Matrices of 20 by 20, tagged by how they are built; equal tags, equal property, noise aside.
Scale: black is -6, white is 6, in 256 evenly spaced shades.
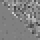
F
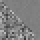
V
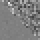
F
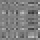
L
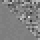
F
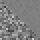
V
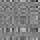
L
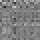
L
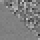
F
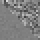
F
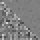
V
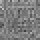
L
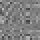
L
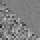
V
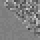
F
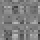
L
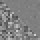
V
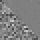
V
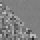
V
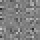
L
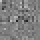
L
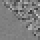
F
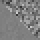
F
